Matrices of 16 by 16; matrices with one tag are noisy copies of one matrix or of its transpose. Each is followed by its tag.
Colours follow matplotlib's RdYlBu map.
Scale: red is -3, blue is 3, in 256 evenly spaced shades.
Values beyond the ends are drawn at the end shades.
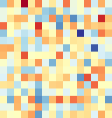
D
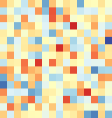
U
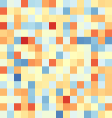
D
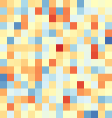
U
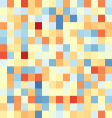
D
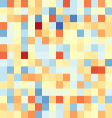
D
